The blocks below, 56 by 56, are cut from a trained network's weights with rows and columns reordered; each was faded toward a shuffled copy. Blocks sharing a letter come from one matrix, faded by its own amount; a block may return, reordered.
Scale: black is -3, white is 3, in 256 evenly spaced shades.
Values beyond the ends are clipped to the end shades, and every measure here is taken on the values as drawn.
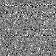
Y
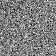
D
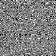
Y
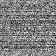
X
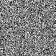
D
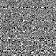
Y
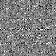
Y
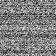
X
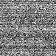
X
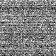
X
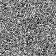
D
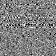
Y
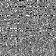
Y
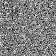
D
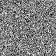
D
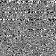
Y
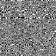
Y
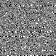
Y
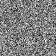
D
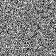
D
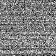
X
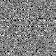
Y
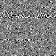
Y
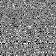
Y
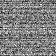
X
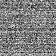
X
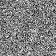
D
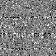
Y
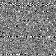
Y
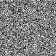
D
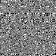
Y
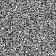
D
